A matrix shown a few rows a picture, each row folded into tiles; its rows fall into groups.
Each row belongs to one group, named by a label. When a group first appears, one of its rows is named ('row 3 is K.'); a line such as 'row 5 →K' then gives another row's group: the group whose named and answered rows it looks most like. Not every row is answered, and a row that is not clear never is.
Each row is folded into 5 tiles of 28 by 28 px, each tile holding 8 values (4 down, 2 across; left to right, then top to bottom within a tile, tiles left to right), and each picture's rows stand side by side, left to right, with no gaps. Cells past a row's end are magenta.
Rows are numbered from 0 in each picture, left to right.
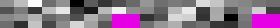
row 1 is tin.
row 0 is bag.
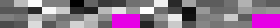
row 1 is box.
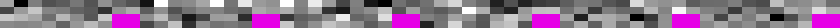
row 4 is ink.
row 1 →box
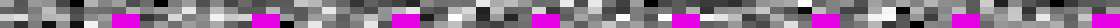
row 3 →tin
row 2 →bag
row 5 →box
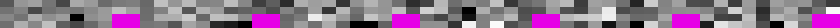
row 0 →ink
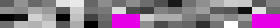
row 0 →tin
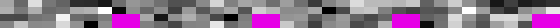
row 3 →bag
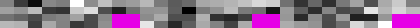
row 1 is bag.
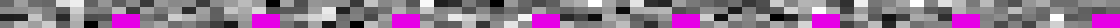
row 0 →tin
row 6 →box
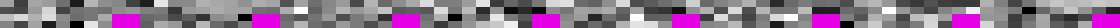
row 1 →box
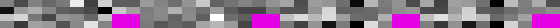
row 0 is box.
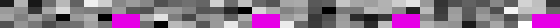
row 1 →box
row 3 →ink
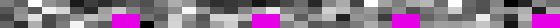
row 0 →bag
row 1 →bag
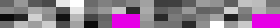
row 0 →tin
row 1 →ink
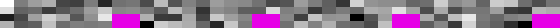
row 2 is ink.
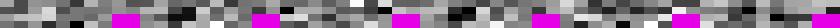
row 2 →box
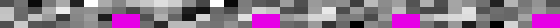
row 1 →box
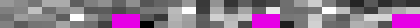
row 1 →bag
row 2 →bag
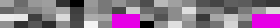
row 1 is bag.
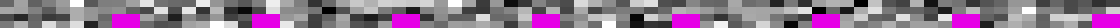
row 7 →bag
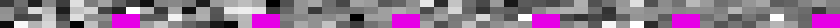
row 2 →ink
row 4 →tin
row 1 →ink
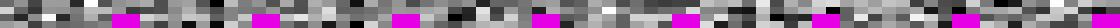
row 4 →bag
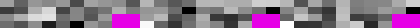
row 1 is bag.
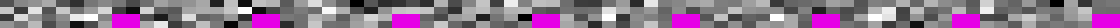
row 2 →bag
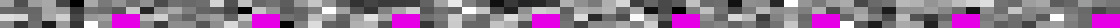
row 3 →bag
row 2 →bag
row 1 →box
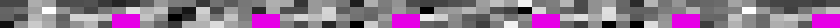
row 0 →bag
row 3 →box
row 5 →bag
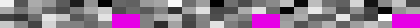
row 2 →box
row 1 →bag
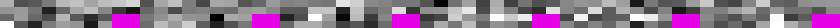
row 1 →ink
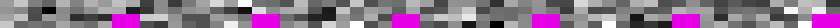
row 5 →ink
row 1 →box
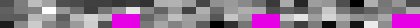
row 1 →ink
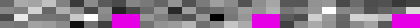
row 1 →ink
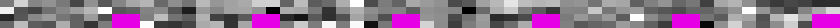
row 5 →bag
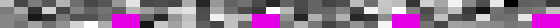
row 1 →bag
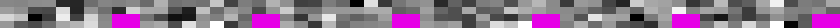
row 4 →ink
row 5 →tin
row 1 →tin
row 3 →ink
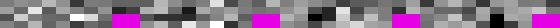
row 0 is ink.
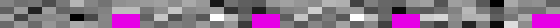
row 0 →ink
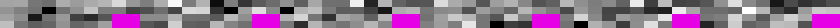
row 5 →bag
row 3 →ink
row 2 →box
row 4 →box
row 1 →bag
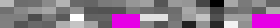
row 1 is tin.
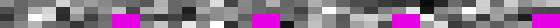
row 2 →bag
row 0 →tin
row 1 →tin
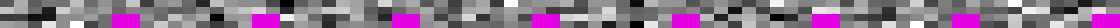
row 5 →ink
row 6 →tin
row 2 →box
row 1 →ink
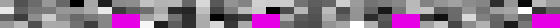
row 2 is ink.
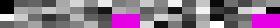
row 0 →box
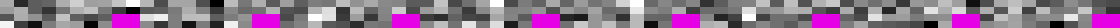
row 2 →tin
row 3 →tin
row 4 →tin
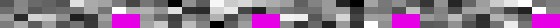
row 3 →box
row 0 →ink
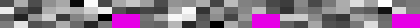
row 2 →box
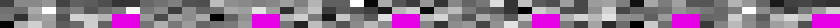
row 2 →box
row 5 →bag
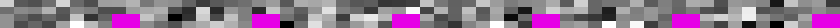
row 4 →tin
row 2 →bag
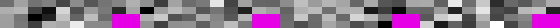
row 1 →box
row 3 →bag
